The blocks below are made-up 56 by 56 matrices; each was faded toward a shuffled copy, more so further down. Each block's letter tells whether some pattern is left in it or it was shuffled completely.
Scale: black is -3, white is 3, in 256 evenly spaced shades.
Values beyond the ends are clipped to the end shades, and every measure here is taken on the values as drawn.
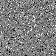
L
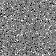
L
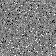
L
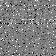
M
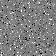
L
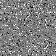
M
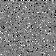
M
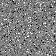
L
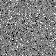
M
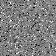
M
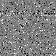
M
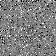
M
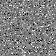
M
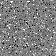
L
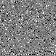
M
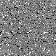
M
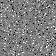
L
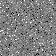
L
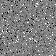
L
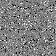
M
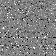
M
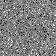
L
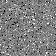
L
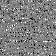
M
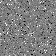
L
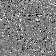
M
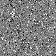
L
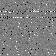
M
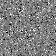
L
